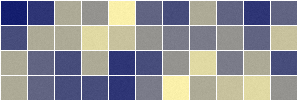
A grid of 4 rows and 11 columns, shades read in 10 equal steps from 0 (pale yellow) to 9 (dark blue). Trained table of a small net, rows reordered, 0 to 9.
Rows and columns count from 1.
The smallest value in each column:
3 3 3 1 0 4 0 1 2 1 2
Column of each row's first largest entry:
1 1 5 5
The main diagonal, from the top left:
9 3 7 7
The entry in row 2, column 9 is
4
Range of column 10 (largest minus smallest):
7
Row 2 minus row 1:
-2 -5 0 -3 2 -2 -2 2 -2 -2 -4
